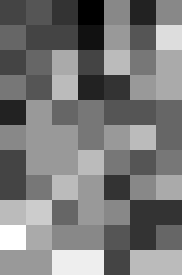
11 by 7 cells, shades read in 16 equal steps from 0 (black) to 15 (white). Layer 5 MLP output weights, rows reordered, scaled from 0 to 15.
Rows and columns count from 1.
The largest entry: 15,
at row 10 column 1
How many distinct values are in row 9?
6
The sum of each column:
74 85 91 72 72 69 90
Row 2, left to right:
6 4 4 1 9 5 13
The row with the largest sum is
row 11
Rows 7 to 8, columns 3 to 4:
9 11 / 11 9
